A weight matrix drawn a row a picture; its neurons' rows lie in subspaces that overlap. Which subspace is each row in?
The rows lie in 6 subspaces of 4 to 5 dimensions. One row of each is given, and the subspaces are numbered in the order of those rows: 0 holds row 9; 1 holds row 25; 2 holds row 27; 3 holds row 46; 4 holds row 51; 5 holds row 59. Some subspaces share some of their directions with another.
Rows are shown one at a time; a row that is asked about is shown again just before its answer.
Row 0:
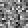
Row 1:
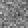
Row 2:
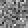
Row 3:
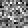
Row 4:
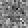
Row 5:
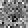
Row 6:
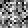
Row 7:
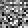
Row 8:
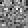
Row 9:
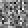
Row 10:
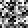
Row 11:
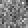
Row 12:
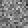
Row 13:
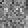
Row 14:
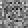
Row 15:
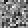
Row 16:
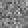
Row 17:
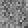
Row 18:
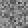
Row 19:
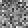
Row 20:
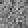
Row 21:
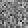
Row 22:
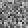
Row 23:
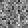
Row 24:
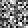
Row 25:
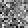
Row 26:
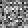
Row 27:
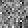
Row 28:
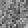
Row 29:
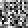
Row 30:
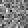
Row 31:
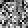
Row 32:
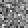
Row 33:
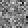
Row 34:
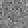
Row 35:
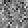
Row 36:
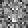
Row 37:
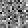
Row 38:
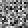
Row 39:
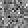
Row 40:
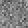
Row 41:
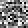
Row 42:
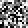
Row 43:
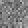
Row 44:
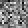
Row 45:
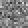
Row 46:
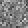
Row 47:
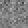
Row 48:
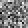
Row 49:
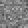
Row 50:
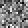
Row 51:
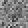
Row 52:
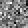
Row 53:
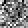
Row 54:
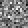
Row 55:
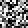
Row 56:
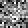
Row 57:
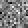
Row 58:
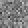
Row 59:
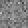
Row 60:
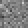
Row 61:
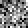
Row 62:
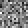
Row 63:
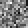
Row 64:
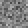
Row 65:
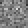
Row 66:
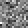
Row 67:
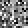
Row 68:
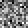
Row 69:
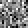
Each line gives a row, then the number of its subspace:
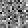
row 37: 0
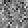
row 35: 5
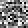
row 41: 0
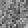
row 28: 1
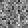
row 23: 0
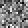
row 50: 0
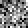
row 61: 1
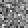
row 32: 1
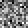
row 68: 2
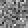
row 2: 1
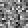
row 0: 0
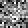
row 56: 1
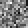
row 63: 4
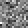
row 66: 3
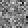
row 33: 2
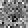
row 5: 4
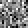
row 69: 4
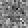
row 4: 4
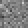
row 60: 1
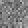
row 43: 2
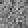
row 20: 2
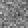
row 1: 1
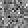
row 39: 5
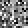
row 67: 5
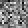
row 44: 0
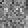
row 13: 2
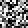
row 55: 3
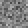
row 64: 3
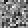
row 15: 4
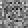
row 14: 0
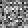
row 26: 0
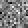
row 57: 4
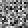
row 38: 0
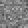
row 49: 0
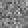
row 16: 1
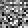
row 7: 0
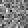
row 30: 1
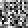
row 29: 0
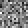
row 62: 4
